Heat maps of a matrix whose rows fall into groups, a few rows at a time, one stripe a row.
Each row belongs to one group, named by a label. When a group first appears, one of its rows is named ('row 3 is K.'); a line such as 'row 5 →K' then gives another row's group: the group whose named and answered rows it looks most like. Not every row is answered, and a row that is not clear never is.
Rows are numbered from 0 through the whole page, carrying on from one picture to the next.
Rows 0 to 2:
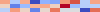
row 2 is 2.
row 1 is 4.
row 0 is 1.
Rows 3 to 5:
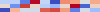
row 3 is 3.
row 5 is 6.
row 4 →1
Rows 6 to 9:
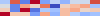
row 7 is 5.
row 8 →1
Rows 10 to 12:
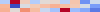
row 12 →4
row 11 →4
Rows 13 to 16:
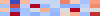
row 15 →5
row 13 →1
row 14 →3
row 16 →2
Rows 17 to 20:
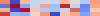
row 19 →1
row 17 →1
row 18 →2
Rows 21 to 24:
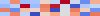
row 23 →5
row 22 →6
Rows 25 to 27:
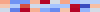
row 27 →1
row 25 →4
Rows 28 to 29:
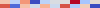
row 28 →1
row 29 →4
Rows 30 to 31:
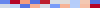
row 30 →6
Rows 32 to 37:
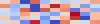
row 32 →3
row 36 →1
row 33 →4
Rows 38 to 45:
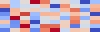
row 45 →6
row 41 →6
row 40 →2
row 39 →5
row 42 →2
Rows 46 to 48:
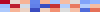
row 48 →2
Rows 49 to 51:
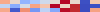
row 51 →1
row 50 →4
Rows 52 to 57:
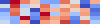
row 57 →6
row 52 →2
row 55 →6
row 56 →6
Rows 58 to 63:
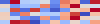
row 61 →1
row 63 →2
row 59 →5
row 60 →3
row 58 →2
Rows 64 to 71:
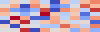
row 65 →3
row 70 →1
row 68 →2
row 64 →3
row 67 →4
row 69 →6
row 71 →6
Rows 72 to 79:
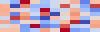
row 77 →1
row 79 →4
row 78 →3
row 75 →5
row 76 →2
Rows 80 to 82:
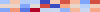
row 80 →2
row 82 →3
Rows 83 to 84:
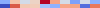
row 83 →6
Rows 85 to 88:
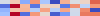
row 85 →3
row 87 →6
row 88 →3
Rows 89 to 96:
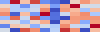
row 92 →5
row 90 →5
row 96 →1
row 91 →5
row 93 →3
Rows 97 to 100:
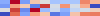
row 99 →3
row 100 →3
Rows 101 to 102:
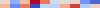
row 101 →4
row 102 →1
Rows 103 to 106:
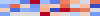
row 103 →3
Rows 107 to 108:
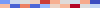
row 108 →1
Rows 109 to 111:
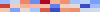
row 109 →6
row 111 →5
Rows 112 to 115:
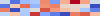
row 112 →5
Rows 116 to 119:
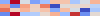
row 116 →2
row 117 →5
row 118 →4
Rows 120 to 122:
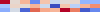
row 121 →3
